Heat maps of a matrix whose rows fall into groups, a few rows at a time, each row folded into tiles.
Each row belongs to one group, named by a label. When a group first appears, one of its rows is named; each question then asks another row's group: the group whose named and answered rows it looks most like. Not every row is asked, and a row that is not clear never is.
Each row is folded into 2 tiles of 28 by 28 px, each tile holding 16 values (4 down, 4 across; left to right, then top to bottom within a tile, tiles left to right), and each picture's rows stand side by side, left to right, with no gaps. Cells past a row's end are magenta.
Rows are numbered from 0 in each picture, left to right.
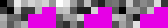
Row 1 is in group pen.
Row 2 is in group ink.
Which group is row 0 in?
ink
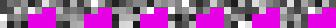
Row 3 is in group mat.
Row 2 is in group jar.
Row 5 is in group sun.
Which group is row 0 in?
sun
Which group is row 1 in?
ink
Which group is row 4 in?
ink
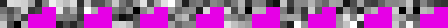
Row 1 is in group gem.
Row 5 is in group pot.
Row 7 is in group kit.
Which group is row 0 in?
mat
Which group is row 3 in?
pen
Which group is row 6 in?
jar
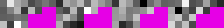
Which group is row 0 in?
kit
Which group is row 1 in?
sun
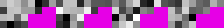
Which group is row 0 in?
gem
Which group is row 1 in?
gem
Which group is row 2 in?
jar
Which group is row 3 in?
ink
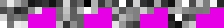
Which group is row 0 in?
kit
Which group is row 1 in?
sun
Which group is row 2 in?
sun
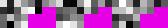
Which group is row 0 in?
pot
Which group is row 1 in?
jar
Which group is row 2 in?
gem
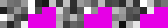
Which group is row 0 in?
pot
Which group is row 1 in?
sun
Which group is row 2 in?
ink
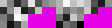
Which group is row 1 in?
gem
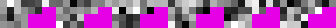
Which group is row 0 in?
mat
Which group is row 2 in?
mat
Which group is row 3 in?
mat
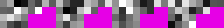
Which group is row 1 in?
pot
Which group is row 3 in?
pen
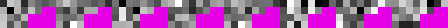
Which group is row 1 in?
kit
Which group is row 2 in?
jar
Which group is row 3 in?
pen
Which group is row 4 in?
kit
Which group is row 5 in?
gem
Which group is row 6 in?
sun
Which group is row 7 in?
gem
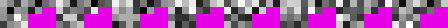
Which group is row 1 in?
pen
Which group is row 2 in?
pen
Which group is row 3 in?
mat
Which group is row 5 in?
gem
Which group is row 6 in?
pot
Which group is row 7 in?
jar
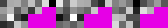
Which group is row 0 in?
ink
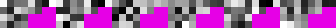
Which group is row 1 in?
pot
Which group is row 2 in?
jar
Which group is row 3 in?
kit
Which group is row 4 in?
gem
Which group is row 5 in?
kit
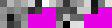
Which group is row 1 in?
pot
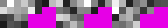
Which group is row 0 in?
gem
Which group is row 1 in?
pot
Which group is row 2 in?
pen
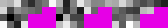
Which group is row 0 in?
mat
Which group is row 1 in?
jar
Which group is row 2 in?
kit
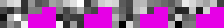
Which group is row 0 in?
pen
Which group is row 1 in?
mat
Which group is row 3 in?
ink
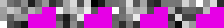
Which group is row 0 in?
sun
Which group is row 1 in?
gem
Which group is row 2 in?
gem
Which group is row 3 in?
ink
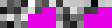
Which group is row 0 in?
pot
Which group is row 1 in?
mat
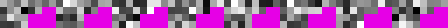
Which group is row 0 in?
pen
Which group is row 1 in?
mat
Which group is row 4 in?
gem
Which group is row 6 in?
ink
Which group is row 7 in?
jar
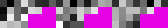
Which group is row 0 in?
jar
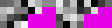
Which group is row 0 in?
ink
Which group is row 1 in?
pen
